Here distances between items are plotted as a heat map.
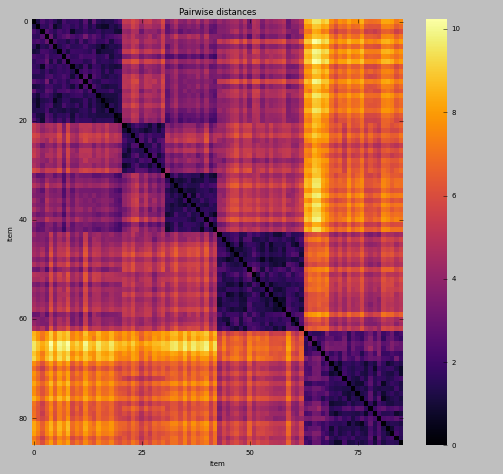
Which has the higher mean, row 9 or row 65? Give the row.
65
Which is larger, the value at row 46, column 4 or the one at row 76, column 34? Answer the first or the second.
the second
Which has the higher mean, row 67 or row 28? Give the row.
67
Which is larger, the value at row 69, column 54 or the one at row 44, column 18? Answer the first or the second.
the first
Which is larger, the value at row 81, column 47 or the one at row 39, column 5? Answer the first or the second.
the first
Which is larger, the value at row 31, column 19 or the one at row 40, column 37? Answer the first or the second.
the first
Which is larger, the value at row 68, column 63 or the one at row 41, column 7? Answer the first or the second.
the first
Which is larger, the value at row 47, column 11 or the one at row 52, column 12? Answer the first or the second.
the second
